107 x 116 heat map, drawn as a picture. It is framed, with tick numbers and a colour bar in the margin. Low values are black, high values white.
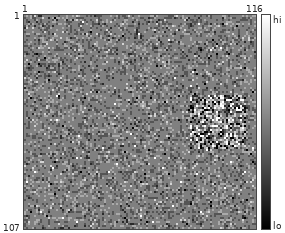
On average the colour sits 50% of the way up the scale. No overall slope runs across the table. The grain is fine, like static. An odd patch, rougher than its surroundings, sits in the middle right. The halves do not mirror each other. There are no regular stripes. The middle right is the roughest part.
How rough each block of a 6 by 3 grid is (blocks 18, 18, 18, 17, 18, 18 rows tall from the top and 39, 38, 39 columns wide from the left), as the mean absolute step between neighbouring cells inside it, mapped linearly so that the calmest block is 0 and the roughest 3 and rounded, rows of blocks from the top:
000
000
003
003
000
000
